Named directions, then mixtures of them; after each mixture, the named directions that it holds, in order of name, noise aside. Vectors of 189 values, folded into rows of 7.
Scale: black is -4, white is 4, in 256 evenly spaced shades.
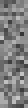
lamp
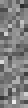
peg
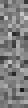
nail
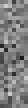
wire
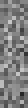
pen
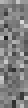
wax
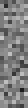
lamp, nail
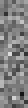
lamp, pen, wax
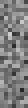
nail, wax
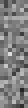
lamp, nail, pen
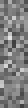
nail, pen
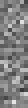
nail, peg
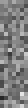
lamp, peg, pen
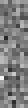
nail, wax, wire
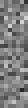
nail, peg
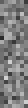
lamp, nail, wax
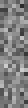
peg, pen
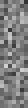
nail, peg, pen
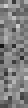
pen, wire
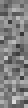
lamp, peg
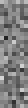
nail, wax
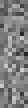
lamp, peg, pen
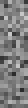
nail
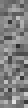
lamp, peg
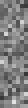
peg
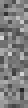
lamp, nail, wax
